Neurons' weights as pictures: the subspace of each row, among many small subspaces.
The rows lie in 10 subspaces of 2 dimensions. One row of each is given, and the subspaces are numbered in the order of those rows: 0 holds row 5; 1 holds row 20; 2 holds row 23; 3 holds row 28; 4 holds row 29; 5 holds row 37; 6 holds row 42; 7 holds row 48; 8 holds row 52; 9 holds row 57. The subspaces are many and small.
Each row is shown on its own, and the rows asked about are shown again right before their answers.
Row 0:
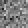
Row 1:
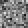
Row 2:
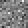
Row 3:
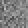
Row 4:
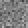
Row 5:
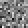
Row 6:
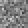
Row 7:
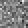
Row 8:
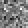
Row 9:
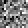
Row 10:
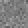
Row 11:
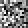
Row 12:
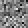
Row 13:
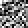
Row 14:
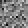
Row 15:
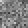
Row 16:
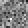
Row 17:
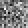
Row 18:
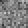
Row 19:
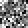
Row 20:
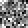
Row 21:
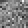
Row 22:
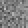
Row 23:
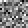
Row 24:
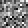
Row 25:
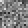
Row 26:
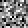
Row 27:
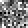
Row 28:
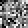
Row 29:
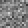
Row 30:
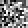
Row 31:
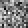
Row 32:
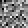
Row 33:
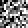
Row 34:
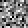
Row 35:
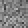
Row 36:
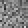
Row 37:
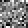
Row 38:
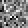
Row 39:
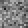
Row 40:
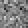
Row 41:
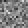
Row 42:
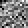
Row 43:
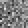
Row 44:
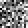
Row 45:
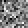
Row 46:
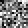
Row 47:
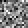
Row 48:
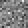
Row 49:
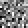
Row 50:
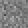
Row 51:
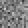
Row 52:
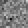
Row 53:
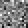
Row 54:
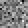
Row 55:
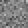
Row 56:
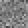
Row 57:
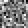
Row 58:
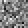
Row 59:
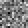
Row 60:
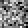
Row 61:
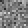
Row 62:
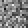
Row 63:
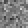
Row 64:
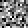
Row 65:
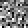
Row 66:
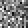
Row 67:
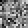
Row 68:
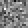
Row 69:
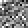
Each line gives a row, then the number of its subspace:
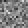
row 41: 2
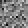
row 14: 6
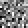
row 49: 0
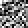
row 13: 6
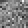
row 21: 6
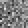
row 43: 4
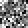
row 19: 1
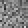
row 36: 4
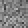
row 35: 4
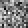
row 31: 8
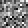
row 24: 4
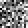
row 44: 7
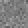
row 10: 5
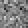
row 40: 9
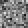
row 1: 9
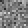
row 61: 3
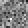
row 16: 8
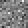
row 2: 7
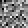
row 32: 6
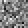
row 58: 2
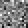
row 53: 5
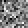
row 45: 2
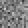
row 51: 7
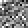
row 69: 6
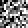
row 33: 8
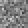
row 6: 1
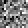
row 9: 8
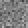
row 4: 5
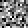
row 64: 0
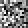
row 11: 1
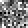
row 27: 1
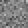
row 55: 5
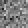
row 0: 8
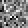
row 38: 0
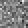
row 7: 2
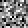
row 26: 0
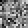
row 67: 3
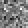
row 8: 9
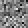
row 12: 4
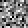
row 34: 0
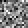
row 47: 2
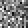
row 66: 7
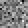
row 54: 2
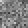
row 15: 3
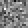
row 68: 3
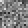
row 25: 3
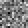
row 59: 4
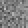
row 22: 7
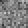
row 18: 1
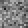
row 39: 9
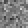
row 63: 9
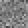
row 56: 5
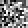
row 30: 1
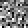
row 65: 0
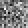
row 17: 8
